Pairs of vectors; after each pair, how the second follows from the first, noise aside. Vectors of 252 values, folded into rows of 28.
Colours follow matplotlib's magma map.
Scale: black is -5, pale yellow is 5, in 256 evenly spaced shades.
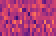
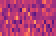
negated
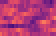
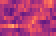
negated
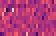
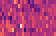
shuffled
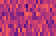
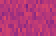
shrunk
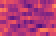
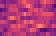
negated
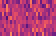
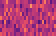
shuffled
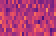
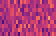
shuffled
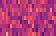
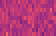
shrunk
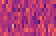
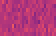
shrunk
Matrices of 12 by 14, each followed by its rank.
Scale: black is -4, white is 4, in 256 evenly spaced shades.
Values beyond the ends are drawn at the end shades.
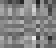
two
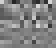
two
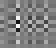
one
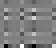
one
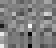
two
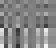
one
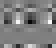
one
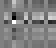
one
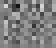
two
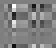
one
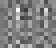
two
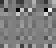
two
